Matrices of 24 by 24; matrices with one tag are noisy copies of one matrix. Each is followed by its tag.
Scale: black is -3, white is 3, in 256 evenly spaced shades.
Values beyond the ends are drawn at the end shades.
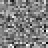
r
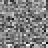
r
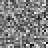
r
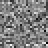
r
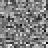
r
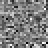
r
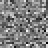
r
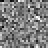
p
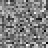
r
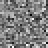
r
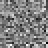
r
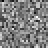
p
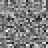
r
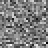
r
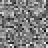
r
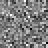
r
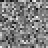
p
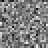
p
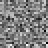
r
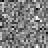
p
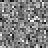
p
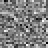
r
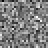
p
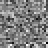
r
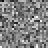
p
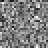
p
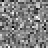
p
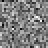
p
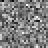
p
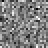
p
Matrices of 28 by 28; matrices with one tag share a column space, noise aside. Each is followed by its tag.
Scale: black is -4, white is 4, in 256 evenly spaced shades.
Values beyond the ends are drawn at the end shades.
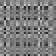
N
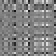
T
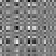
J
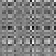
J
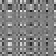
T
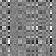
J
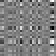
J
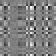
N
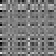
T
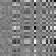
J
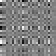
J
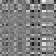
T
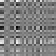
J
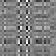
J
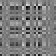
N
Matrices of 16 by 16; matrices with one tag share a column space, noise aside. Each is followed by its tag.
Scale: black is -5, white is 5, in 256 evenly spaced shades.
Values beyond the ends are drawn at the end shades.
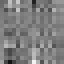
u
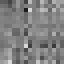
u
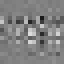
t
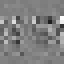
t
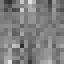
u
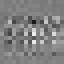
t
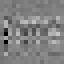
t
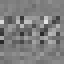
t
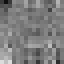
u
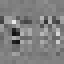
t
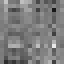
u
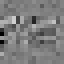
t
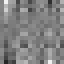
u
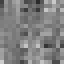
u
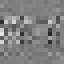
t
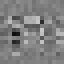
t
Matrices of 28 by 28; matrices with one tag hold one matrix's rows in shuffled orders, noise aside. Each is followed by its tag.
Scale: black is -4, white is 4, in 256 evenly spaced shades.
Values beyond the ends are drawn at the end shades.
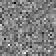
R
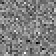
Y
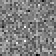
Y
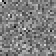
R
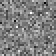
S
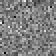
R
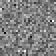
R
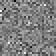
R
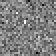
Y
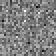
Y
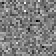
Y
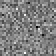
Y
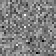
Y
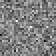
S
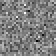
Y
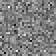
R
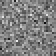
S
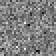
Y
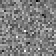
Y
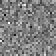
R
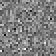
R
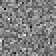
R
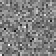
R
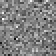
S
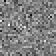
R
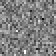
Y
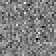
Y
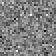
S
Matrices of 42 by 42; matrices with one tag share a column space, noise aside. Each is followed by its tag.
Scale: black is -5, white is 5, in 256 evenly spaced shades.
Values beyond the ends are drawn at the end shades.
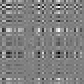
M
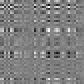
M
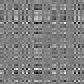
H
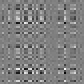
H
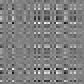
H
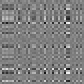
H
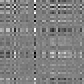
M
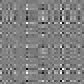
H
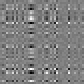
H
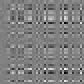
H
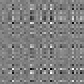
H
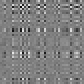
M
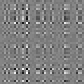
H
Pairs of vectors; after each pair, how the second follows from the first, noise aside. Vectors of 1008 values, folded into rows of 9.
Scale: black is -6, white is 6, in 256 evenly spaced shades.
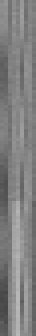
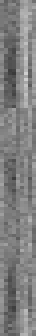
wrapped around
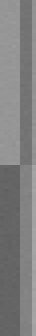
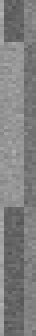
wrapped around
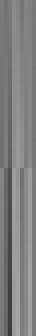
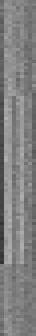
wrapped around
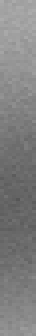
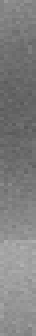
wrapped around
